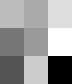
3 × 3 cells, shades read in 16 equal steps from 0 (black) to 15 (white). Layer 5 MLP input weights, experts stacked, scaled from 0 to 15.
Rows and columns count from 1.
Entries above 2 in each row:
3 3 2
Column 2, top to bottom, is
10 9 12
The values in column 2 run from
9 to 12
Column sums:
23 31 28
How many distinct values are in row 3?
3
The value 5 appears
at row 3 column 1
